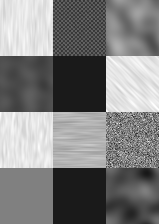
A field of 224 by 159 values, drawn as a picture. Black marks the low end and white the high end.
It is made of 4 by 3 panels. Panel 1,1: very high, streaked downward, faint in contrast. Panel 1,2: low, checkered. Panel 1,3: middling, smooth. Panel 2,1: low, smooth, faint in contrast. Panel 2,2: very low, flat. Panel 2,3: very high, slanting down to the right, faint in contrast. Panel 3,1: very high, streaked downward, faint in contrast. Panel 3,2: high, streaked across, faint in contrast. Panel 3,3: middling, fine-grained, strong in contrast. Panel 4,1: middling, flat. Panel 4,2: very low, flat. Panel 4,3: low, smooth.
